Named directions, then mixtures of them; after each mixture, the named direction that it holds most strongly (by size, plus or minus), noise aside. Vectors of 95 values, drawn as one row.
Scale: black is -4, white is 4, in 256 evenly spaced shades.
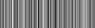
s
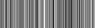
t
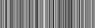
t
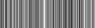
t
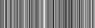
t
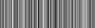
s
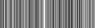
t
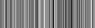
t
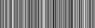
s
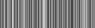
s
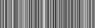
s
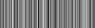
s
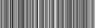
s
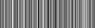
s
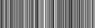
t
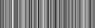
s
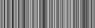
s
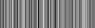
s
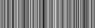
s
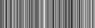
t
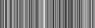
t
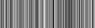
t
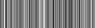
t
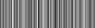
s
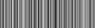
s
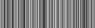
s
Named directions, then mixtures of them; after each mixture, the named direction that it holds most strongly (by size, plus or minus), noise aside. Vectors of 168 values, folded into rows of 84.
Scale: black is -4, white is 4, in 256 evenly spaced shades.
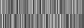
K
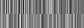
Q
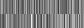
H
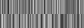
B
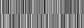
B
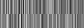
Q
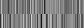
B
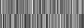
K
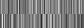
K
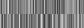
B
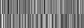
B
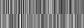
Q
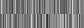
H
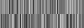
K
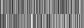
H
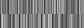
B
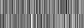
H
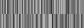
B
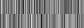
H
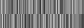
K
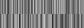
B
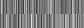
H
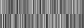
K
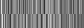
K
